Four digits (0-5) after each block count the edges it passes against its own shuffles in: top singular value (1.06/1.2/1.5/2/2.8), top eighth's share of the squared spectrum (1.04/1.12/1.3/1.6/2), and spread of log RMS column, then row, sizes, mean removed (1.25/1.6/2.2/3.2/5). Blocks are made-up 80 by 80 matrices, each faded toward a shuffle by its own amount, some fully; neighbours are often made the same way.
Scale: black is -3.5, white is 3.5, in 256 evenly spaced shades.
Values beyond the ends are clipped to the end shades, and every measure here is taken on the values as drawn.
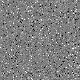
3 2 1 0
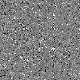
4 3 2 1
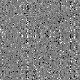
4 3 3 1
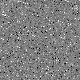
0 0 0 0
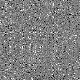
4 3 2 1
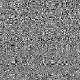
4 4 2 3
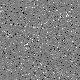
0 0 0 0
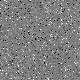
1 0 0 0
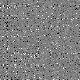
3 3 2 2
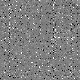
3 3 2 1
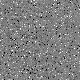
1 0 0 0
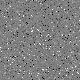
1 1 0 0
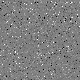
1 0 0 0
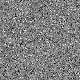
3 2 1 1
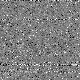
1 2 0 2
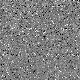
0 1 0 2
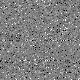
1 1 0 1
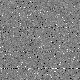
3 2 0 1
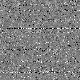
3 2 0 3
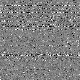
2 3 0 3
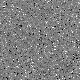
0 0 0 0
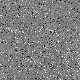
1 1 0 1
